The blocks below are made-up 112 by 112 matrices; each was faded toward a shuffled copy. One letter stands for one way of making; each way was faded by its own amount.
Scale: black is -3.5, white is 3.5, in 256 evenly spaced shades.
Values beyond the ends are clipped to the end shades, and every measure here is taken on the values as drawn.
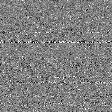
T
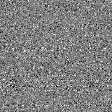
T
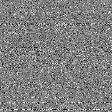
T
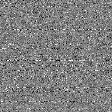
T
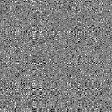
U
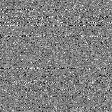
T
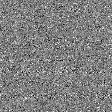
T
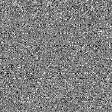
T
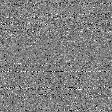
T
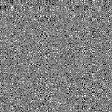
U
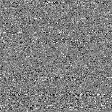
T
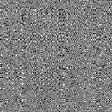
U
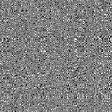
U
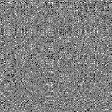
U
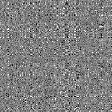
U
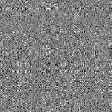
U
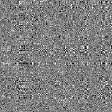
U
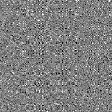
U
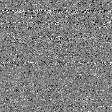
T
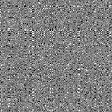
U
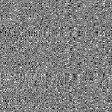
U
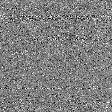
T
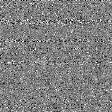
T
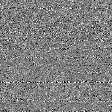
T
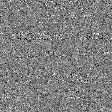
T
